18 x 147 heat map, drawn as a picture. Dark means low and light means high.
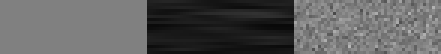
It is made of 1 by 3 panels. Panel 1,1: middling, flat. Panel 1,2: very low, streaked across, faint in contrast. Panel 1,3: middling, fine-grained.
